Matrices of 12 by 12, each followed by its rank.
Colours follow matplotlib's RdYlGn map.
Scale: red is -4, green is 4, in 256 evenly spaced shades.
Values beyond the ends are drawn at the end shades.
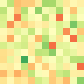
full rank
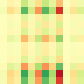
one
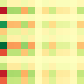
one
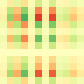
one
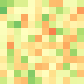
full rank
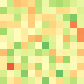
full rank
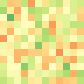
full rank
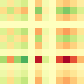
one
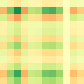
one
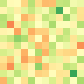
full rank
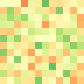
full rank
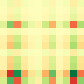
one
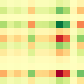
one
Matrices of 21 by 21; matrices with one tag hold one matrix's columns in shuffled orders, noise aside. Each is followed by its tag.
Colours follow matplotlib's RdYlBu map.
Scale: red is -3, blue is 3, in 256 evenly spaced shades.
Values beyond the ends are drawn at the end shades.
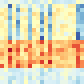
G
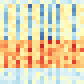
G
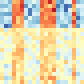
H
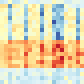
G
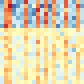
H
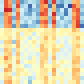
H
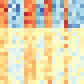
H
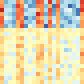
H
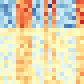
H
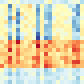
G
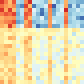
H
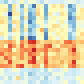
G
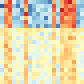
H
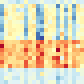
G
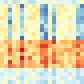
G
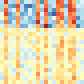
H
